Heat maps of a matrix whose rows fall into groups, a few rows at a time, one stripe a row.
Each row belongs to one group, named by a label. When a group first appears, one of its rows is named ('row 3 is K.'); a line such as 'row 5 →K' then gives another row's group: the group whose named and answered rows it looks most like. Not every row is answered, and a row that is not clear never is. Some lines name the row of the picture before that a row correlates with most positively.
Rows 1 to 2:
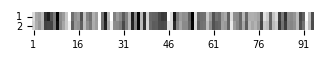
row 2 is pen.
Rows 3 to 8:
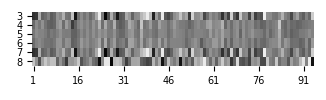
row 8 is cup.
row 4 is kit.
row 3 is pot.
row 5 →kit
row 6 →kit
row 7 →pot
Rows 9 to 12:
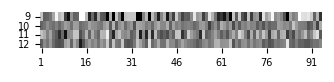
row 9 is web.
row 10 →kit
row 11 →pen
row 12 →kit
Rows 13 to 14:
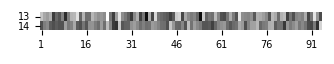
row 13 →pen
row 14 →pot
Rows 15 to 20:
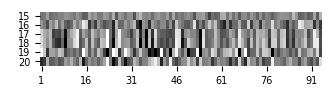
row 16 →web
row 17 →pen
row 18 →pen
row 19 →cup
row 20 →pot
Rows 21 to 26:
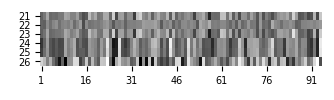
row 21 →kit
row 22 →pot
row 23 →kit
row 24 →pot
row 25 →pot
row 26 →pen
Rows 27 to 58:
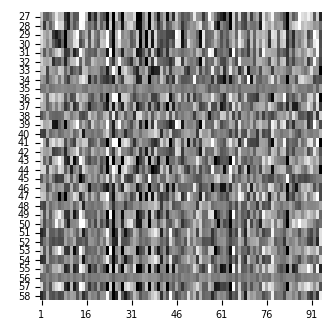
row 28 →web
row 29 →pen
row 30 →pen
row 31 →web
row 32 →pen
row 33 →cup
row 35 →kit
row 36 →cup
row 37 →web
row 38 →kit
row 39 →pen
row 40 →pot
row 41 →cup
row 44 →cup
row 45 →kit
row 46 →web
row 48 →pot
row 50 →web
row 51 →pot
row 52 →pot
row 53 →web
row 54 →pot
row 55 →web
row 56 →pot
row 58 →pot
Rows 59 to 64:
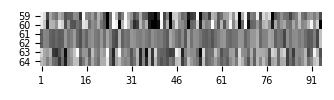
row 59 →cup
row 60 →cup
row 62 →pot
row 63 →pen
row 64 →pen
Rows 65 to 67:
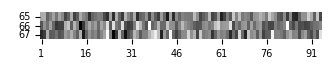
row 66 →kit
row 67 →pot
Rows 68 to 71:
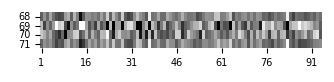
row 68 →kit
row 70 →pen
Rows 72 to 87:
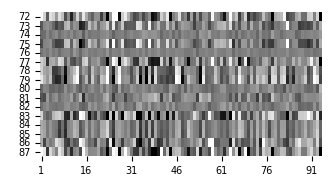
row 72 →cup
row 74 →pot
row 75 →kit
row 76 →kit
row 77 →cup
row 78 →pen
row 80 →pot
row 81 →pot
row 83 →web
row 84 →pen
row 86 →web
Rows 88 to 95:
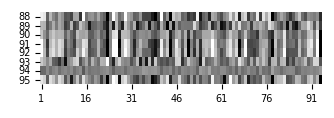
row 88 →cup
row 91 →cup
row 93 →pen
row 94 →pot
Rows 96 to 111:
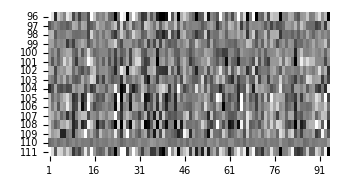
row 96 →cup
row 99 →pen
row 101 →web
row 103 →web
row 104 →pot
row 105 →web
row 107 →pen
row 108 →web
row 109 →pen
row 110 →pot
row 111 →cup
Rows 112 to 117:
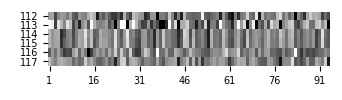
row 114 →pen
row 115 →pen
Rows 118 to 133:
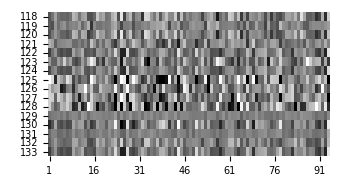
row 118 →kit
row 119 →pot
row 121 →cup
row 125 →cup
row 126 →pen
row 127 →cup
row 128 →web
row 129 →kit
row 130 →pot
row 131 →pot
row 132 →kit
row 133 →pot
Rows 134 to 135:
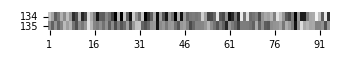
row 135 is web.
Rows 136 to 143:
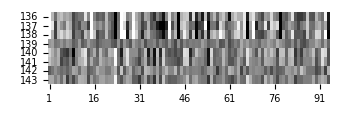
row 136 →cup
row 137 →cup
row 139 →web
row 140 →pen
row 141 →pen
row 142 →kit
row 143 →pen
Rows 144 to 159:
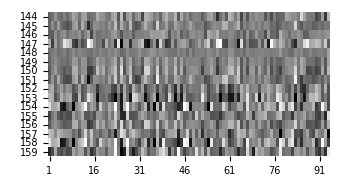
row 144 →kit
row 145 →kit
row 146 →pot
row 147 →web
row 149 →kit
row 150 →kit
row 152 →web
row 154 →pen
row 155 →pot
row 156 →kit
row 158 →pen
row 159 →pot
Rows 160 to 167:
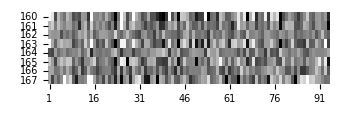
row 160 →cup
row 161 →cup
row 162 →pen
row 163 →cup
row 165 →cup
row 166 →web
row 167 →web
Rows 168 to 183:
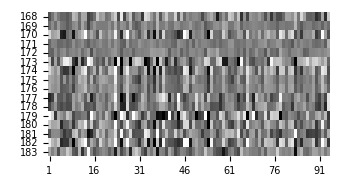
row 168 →kit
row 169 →kit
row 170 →pen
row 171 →pot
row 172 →pot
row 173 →web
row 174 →pen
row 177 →pot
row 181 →kit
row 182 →pen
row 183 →web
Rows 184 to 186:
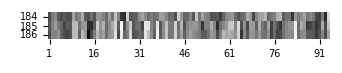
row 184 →pot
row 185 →kit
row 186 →kit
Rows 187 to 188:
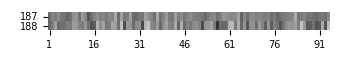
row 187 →kit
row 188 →kit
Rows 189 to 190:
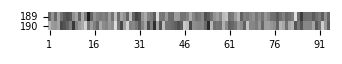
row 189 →kit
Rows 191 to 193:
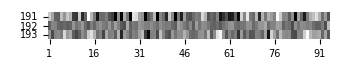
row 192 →pot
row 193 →web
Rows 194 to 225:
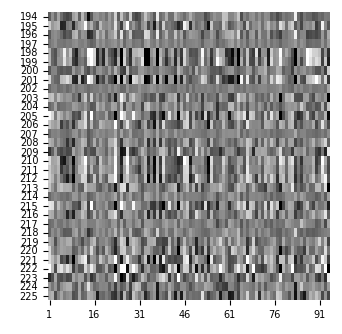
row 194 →kit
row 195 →pen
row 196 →kit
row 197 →kit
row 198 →web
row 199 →web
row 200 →pot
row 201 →web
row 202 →pot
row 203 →cup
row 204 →kit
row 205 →cup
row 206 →pen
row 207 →kit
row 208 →pen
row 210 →pen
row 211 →pen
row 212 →pen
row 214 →kit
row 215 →cup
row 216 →pen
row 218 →kit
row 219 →cup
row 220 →cup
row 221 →pen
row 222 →cup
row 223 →pot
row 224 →web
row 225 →web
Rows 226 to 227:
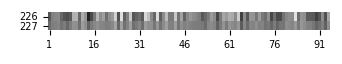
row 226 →kit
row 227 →kit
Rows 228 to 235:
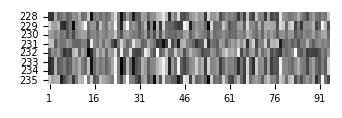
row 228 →pot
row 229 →pen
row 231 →cup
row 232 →kit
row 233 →pot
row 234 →pot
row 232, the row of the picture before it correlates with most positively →226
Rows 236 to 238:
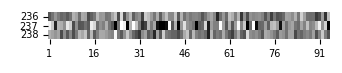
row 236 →kit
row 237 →cup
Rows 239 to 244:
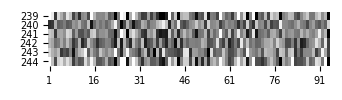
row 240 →pot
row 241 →cup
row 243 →pen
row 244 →cup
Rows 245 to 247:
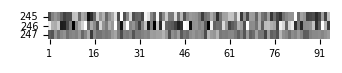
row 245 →kit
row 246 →pen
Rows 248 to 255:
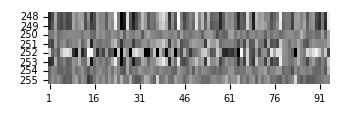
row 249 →pot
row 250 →kit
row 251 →pot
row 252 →web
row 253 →pot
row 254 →pot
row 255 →kit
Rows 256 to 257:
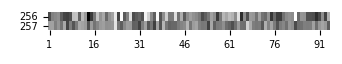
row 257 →pen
